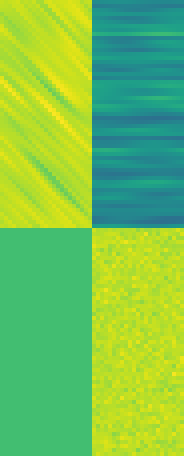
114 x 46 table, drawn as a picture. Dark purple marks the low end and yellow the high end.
It is made of 2 by 2 panels. Panel 1,1: very high, slanting down to the right, faint in contrast. Panel 1,2: middling, streaked across. Panel 2,1: high, flat. Panel 2,2: very high, fine-grained, faint in contrast.
